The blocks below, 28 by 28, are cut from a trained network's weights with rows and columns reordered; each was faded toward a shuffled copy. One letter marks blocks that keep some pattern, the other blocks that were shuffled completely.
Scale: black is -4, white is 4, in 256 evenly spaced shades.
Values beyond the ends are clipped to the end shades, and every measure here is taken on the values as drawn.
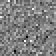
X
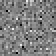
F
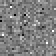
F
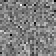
F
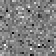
F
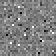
X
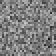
X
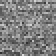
F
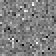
X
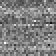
F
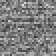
F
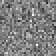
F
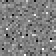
X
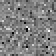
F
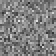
X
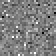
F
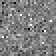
X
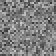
X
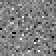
X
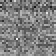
F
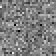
X
